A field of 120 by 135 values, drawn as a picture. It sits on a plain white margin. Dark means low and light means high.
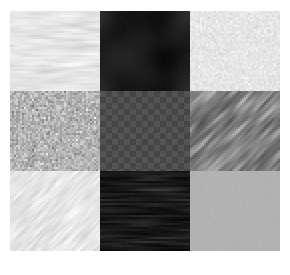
It is made of 3 by 3 panels. Panel 1,1: very high, streaked across, faint in contrast. Panel 1,2: very low, smooth, faint in contrast. Panel 1,3: very high, fine-grained, faint in contrast. Panel 2,1: high, fine-grained. Panel 2,2: low, checkered, faint in contrast. Panel 2,3: middling, slanting up to the right. Panel 3,1: very high, slanting up to the right, faint in contrast. Panel 3,2: very low, streaked across, faint in contrast. Panel 3,3: high, flat.
